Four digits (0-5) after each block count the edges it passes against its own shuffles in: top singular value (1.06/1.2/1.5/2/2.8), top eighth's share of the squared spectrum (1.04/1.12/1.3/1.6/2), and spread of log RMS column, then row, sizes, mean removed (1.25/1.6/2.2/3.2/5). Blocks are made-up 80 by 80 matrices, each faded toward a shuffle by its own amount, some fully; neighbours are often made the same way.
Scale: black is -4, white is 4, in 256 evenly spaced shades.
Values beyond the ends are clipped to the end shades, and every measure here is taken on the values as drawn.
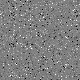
2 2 1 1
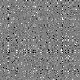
4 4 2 2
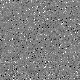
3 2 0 1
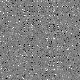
3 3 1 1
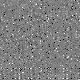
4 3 1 1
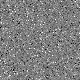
1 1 0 0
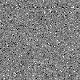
3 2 0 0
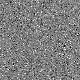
2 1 0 0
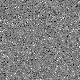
2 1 0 0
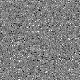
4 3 1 2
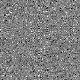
4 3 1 1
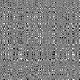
5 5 3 3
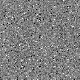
3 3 1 1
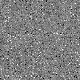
3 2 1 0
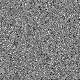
0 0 0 0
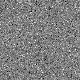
0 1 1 0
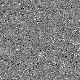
0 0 0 0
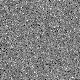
0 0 0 0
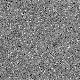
0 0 0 0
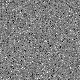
0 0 0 0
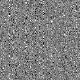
1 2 3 0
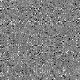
4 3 2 2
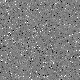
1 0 0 0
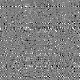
4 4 2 3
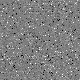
2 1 0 0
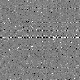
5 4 1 2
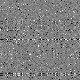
4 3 1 2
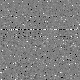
4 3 0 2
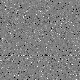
3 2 0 1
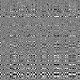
5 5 3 4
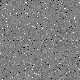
2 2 0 1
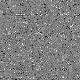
3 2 0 1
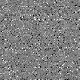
4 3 1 2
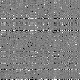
5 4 2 3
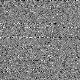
2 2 0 3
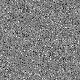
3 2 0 0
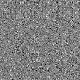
3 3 1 1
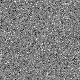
1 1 0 0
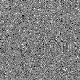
3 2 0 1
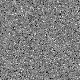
2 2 0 0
